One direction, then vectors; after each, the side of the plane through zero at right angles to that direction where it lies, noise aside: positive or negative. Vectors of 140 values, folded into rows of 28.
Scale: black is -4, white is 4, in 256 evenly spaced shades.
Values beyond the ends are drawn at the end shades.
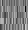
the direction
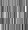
negative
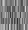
negative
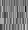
positive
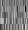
positive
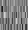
negative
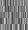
negative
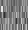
positive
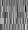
positive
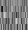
negative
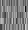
positive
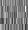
negative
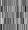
positive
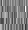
negative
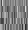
negative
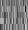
positive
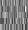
negative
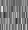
positive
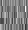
negative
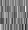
negative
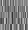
negative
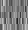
positive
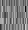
positive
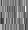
negative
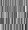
negative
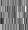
negative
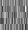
negative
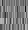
positive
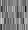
positive
